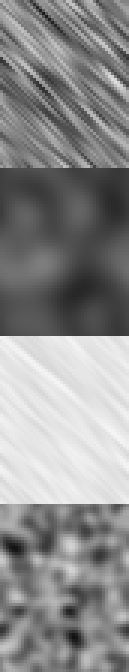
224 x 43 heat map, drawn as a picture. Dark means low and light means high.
The table splits into 4 rows of 1 panel. Panel 1,1: middling, slanting down to the right, strong in contrast. Panel 2,1: low, smooth. Panel 3,1: very high, slanting down to the right, faint in contrast. Panel 4,1: middling, blotchy, strong in contrast.
